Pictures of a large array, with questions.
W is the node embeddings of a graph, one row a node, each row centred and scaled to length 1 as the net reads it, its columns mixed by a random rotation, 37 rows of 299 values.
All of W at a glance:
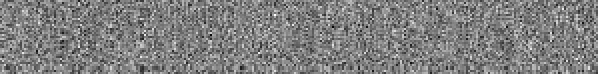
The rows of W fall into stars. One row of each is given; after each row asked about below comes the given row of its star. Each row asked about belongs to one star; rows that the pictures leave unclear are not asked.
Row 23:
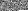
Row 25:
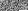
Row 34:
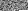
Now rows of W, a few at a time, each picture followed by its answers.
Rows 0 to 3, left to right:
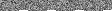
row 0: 34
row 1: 23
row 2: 23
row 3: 34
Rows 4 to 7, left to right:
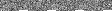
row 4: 25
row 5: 25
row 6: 25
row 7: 25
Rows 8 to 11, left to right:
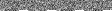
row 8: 25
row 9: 23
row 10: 25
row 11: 25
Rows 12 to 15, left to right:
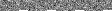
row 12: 34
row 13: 34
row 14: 23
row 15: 23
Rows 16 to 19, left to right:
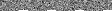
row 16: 23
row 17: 34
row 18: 25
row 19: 34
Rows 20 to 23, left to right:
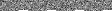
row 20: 23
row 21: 23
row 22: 23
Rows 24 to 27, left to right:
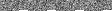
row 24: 25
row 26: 34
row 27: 23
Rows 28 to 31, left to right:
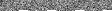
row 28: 23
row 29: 34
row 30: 25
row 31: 23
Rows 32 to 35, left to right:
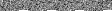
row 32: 34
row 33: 34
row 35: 25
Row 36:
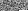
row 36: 34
